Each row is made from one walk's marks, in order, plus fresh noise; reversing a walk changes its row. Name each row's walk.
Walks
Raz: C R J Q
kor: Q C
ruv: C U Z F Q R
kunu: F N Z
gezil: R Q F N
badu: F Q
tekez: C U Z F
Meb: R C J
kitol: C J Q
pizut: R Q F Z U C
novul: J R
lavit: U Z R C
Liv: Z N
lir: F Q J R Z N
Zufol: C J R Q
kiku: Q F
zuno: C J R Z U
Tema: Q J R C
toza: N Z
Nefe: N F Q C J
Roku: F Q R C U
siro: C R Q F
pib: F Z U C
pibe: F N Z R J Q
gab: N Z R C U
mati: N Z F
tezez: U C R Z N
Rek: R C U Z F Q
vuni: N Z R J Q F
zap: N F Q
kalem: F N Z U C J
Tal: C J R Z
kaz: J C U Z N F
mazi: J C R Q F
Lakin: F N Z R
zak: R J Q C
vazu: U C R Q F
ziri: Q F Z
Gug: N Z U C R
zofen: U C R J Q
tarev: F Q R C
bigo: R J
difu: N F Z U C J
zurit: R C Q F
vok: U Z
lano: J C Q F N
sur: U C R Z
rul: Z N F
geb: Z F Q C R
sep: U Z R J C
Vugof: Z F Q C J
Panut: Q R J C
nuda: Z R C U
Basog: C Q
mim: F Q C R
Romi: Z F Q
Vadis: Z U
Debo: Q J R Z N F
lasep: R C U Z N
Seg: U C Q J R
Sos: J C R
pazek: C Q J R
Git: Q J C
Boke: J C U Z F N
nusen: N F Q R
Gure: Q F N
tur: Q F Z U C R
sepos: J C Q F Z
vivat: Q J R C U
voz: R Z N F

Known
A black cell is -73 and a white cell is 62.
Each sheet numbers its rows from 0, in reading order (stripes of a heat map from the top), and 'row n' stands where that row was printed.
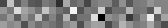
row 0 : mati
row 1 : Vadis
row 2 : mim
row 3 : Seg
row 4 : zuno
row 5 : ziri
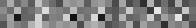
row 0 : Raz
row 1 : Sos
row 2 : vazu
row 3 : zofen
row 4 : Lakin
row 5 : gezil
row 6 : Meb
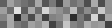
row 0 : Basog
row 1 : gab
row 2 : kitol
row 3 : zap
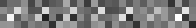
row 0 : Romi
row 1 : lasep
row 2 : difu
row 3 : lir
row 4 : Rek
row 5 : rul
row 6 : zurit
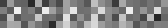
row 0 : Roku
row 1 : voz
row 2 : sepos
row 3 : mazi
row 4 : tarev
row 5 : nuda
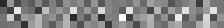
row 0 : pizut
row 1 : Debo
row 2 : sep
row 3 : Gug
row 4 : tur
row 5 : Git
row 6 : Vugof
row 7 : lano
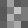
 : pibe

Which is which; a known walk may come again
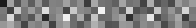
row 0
zak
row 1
Gug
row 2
kiku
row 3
tarev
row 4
pazek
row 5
Meb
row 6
vok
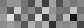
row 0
kor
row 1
nusen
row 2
tezez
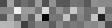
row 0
vuni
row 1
siro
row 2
Vadis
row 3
sur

